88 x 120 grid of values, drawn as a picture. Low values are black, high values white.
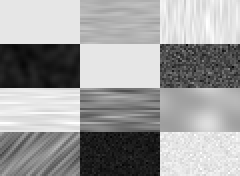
It is made of 4 by 3 panels. Panel 1,1: very high, flat. Panel 1,2: high, streaked across, faint in contrast. Panel 1,3: very high, streaked downward, faint in contrast. Panel 2,1: very low, blotchy, faint in contrast. Panel 2,2: very high, flat. Panel 2,3: low, fine-grained. Panel 3,1: very high, streaked across, faint in contrast. Panel 3,2: middling, streaked across. Panel 3,3: high, smooth. Panel 4,1: middling, slanting up to the right. Panel 4,2: very low, fine-grained, faint in contrast. Panel 4,3: very high, fine-grained, faint in contrast.
